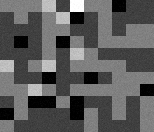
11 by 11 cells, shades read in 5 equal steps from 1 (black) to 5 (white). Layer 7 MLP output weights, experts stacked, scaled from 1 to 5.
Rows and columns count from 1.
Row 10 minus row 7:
-2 1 0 1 0 -1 2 0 0 -1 0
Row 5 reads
2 2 2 3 2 4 3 2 2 2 2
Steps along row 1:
same same up down up down same down up same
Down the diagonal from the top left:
3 3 2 3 2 3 1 3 3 2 3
